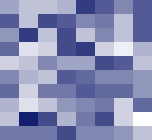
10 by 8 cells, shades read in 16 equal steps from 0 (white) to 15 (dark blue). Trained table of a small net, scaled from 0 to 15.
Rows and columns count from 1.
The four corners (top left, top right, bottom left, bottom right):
6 11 9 4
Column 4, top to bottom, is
5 11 12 12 6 11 9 7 5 12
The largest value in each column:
11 15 12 12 13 12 11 11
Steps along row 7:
down up same up down same down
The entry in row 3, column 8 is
11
